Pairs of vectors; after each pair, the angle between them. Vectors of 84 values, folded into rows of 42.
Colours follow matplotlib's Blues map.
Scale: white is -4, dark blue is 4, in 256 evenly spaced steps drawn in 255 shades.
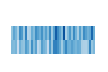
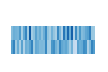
orthogonal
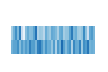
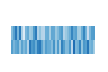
nearly parallel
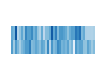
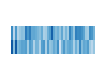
partly aligned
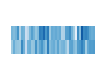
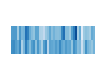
nearly opposite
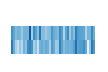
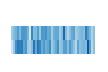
nearly opposite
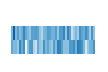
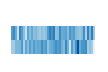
orthogonal
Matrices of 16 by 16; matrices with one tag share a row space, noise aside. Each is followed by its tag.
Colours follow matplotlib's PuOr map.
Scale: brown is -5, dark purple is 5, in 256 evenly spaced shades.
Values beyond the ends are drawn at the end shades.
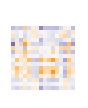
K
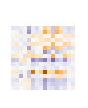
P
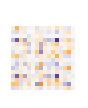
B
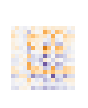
P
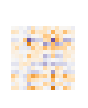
P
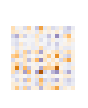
B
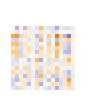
B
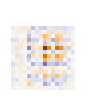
P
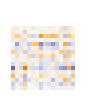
K
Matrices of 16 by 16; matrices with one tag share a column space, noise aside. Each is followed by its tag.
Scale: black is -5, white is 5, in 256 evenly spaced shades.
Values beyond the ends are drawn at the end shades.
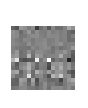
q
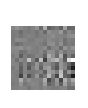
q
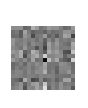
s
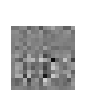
q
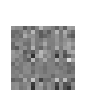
s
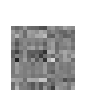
s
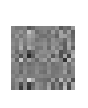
s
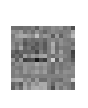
s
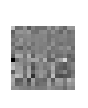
q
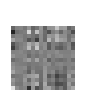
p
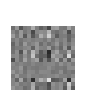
s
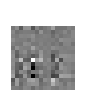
q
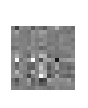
q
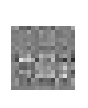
q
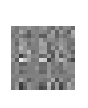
s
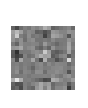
s
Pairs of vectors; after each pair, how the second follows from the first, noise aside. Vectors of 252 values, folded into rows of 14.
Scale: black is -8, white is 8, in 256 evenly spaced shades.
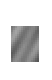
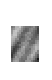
scaled up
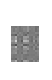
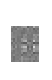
reversed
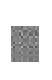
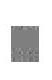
partly zeroed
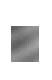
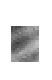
scaled up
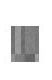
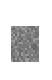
shuffled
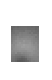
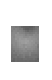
reversed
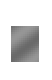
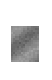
reversed
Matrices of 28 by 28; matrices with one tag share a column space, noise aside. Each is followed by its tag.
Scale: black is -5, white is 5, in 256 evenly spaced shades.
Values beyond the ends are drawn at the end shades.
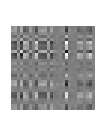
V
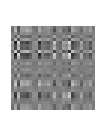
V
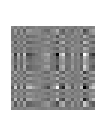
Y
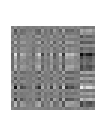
Y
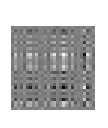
Y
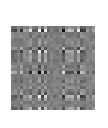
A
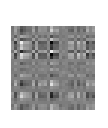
V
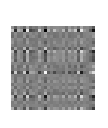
A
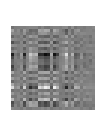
Y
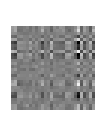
V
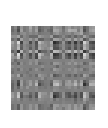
V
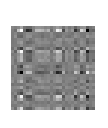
A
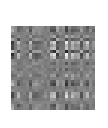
V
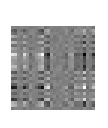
Y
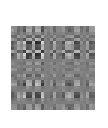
V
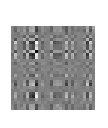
V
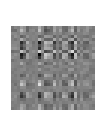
V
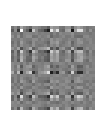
A
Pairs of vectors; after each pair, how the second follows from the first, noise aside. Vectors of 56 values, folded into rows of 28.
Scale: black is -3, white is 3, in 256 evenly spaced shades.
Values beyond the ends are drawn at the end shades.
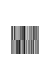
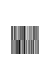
copied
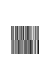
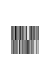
shuffled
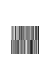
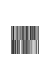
shuffled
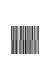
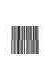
negated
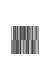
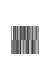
copied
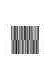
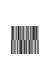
negated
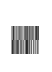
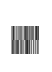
copied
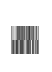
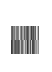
shuffled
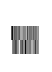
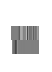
partly zeroed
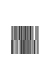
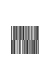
shuffled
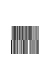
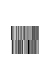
negated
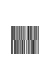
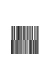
shuffled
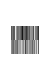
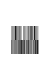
negated
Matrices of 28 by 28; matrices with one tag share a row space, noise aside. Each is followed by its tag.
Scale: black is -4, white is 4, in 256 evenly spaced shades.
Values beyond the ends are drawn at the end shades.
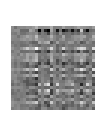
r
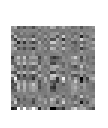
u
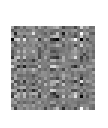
u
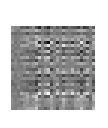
r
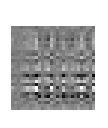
r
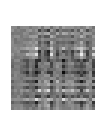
r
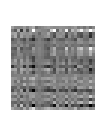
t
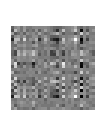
u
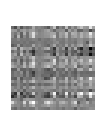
t
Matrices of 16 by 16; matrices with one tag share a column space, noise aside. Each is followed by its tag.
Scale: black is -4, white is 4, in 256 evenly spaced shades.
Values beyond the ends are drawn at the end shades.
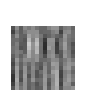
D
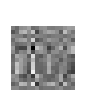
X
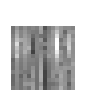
D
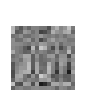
X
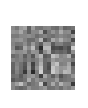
X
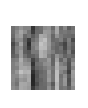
D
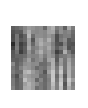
D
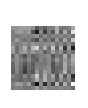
X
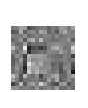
X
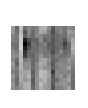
D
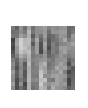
D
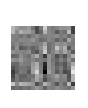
X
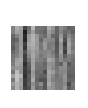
D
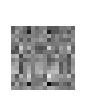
X
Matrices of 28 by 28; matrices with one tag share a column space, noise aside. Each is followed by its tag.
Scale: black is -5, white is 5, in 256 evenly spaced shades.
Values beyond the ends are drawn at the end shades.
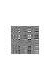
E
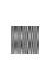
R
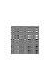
E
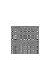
E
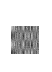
R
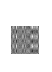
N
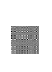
E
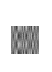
R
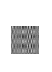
N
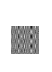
N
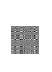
E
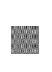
N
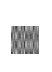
R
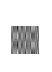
R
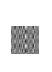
N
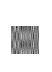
R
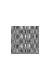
N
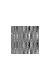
R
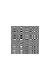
E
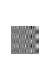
N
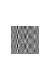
N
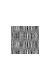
R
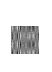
R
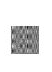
N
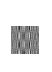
R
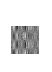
R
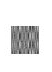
R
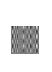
N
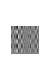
N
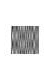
R
